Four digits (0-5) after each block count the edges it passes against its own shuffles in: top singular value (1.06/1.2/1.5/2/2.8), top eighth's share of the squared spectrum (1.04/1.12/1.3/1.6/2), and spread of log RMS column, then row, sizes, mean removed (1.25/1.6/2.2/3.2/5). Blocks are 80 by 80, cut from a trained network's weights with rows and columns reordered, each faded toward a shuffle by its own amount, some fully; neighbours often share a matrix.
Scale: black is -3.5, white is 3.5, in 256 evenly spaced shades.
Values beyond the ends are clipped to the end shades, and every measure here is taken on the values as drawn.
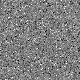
1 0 0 0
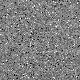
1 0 0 0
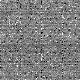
3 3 2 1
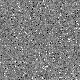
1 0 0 0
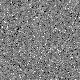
0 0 0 0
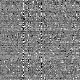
3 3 3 0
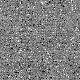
1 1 1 0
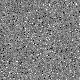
0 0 0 0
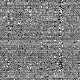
3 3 3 1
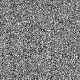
3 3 0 2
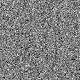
2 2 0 0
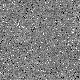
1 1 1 0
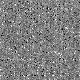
2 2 0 1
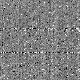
3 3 0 2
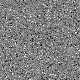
0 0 1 0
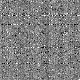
3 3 0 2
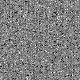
2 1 0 1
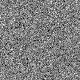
1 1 0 0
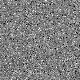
2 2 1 1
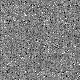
1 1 0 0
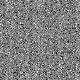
2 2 0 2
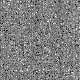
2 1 0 1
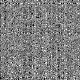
3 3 0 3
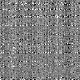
4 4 1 4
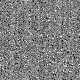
2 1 0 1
